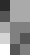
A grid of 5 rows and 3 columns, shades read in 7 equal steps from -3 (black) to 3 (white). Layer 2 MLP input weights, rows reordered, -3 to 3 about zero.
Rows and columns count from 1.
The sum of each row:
0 1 1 1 2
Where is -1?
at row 2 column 1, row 4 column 3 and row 5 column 2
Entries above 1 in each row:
0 0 0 1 1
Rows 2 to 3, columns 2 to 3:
1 1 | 0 0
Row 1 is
-2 1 1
